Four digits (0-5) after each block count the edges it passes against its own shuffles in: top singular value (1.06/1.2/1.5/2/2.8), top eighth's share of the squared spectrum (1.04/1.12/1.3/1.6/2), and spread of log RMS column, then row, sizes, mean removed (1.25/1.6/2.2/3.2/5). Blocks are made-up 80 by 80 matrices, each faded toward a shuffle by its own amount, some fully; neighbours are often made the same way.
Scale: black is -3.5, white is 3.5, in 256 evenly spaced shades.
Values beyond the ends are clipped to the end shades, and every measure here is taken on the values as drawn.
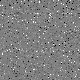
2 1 0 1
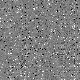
3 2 1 1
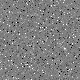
0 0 0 0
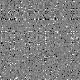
4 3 2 2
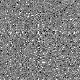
3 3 1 1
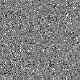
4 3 2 1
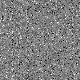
1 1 1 0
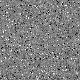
0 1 0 1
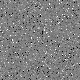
0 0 0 0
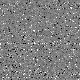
1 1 0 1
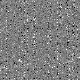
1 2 3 0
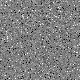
0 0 1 0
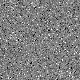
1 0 0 0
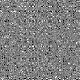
4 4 2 2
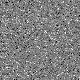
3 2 0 0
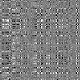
5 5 4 4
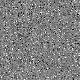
3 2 1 1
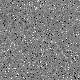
0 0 0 0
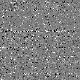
2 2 2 2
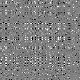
5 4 2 3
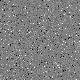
0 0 0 0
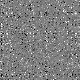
2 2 2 1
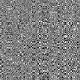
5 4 3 3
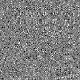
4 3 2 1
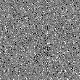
3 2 1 0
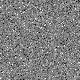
1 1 0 0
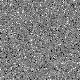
2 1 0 0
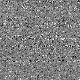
1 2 0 3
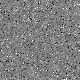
0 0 0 0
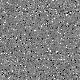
0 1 0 1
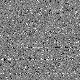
1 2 0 2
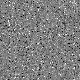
3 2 1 0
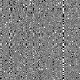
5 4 3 1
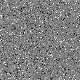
1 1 0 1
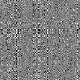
5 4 3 2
